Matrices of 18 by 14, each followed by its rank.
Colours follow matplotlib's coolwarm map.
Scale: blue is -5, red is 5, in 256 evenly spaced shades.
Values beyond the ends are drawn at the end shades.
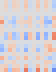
two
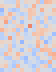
full rank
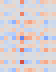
two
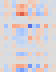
two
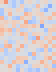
full rank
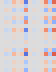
one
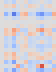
two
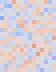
full rank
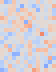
full rank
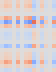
one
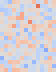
full rank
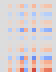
one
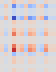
one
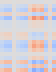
one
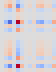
one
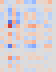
two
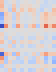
two
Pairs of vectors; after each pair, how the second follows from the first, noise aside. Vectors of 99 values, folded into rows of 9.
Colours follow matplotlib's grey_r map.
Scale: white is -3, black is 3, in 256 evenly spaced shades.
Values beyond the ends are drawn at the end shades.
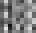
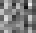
reversed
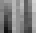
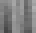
shrunk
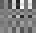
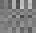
shrunk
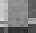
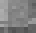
shrunk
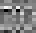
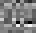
reversed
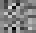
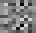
reversed
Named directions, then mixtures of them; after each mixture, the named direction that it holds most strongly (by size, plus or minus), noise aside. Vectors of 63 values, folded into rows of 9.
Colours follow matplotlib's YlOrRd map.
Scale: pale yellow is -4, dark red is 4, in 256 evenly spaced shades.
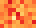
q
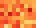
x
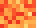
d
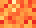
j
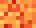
x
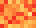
d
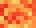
d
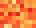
x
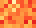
j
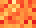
j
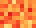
x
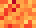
j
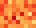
d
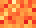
j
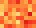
d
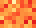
j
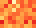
j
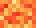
j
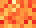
j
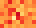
q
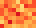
d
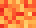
d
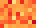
q
